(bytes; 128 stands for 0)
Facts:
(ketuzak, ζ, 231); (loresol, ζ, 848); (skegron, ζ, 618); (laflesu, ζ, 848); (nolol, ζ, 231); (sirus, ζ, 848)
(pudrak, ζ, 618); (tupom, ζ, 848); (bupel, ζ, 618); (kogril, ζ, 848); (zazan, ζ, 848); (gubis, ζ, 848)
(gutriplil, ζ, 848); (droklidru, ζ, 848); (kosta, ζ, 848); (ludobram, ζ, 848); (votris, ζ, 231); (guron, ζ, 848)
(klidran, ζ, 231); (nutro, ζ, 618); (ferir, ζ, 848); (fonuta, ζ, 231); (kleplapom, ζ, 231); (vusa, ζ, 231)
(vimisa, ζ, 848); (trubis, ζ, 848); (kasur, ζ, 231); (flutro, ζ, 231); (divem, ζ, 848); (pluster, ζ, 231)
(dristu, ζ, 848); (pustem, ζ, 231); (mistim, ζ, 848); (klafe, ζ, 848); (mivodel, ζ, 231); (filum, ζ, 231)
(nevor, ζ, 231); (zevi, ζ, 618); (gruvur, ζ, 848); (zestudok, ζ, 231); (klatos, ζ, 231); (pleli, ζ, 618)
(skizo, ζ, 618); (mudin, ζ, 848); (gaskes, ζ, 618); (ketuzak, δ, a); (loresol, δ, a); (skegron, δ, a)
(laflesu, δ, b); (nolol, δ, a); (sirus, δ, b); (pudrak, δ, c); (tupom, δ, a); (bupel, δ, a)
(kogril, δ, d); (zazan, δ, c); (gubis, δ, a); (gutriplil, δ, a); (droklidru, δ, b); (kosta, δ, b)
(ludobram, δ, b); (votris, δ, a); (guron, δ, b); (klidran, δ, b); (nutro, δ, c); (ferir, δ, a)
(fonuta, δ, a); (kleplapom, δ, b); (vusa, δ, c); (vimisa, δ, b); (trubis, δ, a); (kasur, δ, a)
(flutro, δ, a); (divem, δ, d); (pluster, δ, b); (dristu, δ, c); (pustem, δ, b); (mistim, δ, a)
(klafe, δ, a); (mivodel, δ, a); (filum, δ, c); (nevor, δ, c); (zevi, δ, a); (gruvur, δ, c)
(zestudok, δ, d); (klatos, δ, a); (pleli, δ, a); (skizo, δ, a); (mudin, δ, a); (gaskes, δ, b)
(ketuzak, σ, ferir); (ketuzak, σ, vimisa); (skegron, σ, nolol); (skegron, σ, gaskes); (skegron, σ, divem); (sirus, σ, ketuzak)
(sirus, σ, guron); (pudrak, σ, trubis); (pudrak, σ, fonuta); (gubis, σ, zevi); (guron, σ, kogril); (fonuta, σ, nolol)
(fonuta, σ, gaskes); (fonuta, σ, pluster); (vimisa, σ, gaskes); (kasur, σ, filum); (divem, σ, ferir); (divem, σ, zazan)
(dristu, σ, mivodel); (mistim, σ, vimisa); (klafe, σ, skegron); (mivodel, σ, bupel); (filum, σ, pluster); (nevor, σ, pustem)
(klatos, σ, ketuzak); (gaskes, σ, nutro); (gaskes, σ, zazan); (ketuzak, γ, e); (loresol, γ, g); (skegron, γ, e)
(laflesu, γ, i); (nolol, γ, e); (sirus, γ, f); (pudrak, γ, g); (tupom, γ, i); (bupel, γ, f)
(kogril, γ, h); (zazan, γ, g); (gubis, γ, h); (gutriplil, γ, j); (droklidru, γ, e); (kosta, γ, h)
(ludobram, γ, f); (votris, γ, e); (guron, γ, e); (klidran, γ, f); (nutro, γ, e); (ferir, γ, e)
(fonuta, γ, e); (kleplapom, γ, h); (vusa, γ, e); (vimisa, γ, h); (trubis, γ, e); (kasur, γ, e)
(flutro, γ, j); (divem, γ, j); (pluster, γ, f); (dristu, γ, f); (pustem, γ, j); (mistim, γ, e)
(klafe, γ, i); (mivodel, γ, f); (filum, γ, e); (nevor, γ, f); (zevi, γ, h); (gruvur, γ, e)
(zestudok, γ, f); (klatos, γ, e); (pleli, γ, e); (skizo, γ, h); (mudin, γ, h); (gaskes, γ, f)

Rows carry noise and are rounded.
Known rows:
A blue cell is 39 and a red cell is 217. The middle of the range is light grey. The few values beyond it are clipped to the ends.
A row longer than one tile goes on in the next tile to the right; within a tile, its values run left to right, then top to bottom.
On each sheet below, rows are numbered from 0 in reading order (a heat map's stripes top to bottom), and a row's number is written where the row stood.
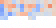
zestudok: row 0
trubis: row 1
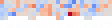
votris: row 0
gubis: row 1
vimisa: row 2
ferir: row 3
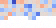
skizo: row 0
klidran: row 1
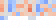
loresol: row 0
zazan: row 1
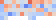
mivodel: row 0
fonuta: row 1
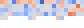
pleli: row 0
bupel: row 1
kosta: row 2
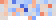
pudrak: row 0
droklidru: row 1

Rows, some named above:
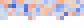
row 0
skegron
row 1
gruvur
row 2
pustem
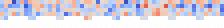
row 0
gaskes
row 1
zestudok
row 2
klatos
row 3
nutro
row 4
gaskes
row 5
kogril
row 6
skegron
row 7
skegron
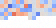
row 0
divem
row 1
klidran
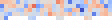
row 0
pluster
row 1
klafe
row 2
pudrak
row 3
nevor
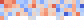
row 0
filum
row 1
kogril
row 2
ketuzak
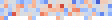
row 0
guron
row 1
kosta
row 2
dristu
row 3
bupel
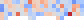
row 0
kleplapom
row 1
kasur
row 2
sirus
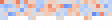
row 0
flutro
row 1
mudin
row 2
mistim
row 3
vusa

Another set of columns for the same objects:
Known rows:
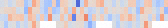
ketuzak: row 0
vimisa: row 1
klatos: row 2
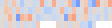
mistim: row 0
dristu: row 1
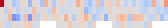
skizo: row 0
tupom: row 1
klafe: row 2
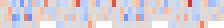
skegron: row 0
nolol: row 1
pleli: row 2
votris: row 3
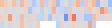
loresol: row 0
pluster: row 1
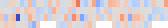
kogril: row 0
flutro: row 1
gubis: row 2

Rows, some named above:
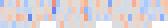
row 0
fonuta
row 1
droklidru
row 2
tupom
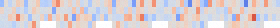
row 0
kasur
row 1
mudin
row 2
guron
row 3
dristu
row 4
sirus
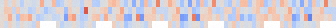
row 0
mistim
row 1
nevor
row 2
skegron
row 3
skegron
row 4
zestudok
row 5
skegron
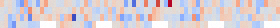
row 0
pudrak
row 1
kogril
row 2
gaskes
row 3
bupel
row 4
zazan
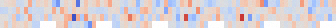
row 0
kosta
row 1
divem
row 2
mivodel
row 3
vusa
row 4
pustem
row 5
tupom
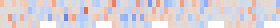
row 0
gutriplil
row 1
nevor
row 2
nutro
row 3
gruvur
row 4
kosta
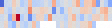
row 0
filum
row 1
kleplapom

